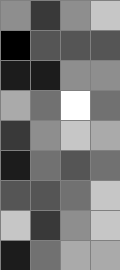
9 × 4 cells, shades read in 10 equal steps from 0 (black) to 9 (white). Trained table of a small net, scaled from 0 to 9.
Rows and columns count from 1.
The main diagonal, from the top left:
5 3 5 4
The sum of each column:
26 28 47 49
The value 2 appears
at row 1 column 2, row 5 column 1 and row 8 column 2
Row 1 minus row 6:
4 -2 2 3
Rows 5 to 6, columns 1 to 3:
2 5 7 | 1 4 3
